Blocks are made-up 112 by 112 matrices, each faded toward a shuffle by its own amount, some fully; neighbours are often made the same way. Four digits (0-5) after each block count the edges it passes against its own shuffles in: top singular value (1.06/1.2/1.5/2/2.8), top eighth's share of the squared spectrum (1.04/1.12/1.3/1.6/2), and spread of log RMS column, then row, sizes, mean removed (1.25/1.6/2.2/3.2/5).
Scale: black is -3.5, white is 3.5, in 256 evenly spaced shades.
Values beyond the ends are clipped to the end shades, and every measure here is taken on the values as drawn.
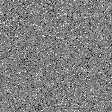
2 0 0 0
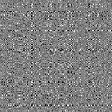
5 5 3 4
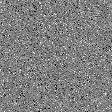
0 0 1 0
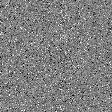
0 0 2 0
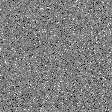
0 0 0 0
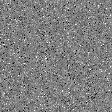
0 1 2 0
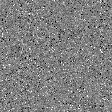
0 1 2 0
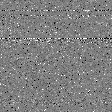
3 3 0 2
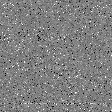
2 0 0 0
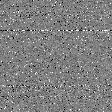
3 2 0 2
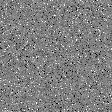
0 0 0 0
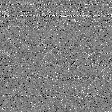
3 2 0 3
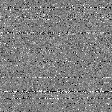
3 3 0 3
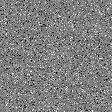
1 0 0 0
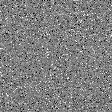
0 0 0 1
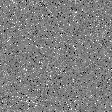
0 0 0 0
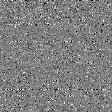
2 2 0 2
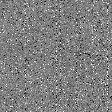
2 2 2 0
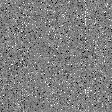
1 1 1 0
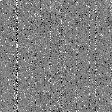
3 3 3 0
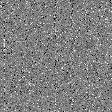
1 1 2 0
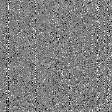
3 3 3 0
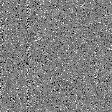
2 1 2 0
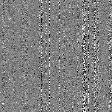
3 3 4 0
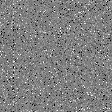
2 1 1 0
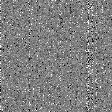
2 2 3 0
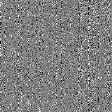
2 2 4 0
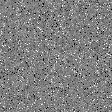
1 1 1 0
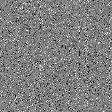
1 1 2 0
